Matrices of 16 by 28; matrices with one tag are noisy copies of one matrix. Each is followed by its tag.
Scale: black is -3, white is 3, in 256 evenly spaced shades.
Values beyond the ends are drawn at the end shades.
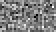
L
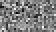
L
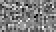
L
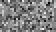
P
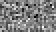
L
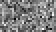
P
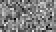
P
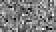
P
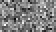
P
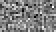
L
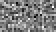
L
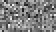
L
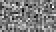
L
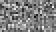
L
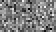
P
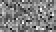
P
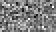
L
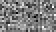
L
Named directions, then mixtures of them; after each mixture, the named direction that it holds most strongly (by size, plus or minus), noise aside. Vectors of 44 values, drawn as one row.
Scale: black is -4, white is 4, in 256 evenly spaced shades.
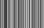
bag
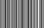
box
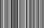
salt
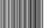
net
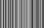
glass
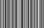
box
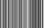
net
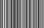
salt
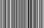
box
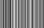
salt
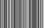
bag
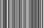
net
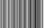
net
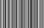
box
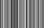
salt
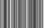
net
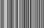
bag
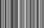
salt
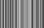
glass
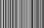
glass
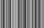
salt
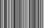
bag
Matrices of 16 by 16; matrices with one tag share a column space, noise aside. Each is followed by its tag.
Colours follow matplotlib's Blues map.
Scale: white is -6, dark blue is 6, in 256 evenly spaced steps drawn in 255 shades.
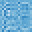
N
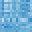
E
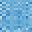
N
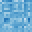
E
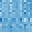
E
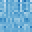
E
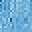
E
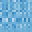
E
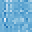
E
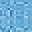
N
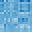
E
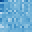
E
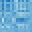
E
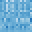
E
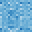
N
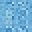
N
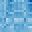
E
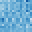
E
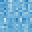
E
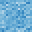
N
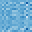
N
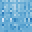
E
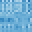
E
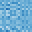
N
